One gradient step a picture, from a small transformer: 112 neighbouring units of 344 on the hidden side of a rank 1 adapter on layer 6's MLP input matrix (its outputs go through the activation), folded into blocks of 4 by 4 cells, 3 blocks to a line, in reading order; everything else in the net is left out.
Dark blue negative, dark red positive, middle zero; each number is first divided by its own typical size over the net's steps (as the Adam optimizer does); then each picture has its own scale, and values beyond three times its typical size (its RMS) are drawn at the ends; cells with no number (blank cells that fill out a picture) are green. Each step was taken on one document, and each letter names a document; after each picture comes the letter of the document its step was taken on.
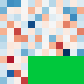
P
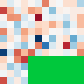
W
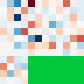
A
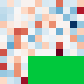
P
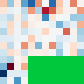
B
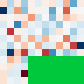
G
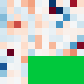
B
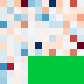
B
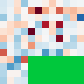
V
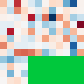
G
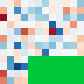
V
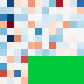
P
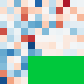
W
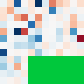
A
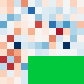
W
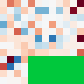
A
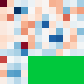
P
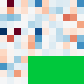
A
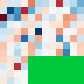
P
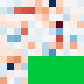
V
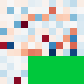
G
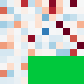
B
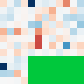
A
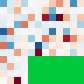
G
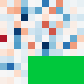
V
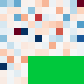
A
